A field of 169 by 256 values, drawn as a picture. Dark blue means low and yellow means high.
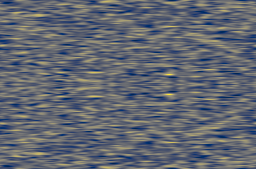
The grain runs across in streaks. Overall the values sit about 40% of the way up the scale. It is mirror symmetric from top to bottom.
